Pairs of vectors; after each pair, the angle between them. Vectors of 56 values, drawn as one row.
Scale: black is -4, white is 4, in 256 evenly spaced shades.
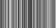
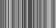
nearly parallel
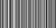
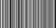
partly aligned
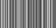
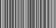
partly aligned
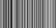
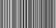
nearly opposite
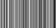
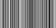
partly opposed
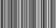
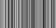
partly aligned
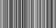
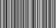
orthogonal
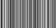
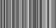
partly aligned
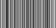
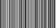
partly opposed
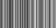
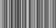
orthogonal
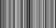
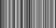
nearly parallel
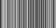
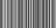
partly aligned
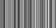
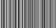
partly aligned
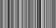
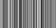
nearly opposite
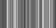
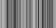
nearly opposite
